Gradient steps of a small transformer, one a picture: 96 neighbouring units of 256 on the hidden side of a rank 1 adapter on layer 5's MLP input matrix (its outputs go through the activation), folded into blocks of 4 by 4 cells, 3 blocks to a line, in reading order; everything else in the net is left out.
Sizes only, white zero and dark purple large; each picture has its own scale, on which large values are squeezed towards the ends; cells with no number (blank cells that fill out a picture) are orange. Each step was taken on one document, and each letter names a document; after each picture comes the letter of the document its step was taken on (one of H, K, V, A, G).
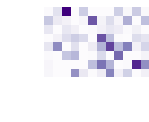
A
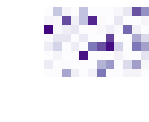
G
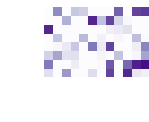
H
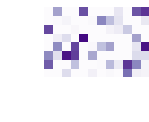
H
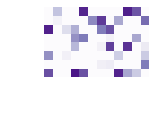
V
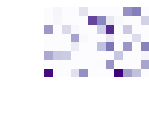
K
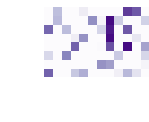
K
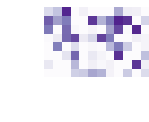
A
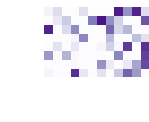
V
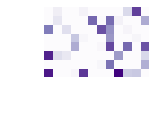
K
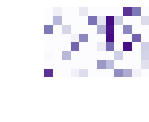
K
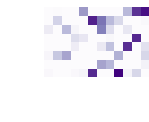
K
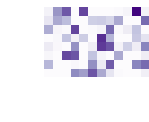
A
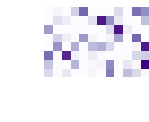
H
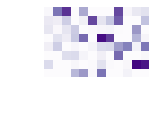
A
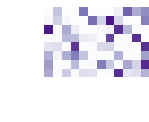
V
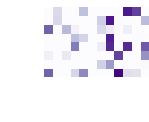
K
